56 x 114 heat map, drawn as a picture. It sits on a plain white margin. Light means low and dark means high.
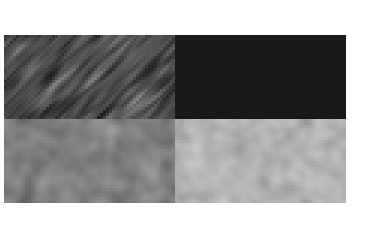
The table splits into 2 rows of 2 panels. Panel 1,1: high, slanting up to the right. Panel 1,2: very high, flat. Panel 2,1: middling, blotchy, faint in contrast. Panel 2,2: low, blotchy, faint in contrast.
